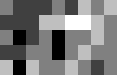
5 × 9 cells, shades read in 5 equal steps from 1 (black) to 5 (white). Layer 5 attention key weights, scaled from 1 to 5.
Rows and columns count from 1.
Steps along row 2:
same same up same up same down down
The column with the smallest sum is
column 2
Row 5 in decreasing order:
4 4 4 3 3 3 3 2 1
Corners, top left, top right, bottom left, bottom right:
3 4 4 3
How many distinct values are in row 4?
4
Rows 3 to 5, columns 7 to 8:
3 4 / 4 3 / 3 2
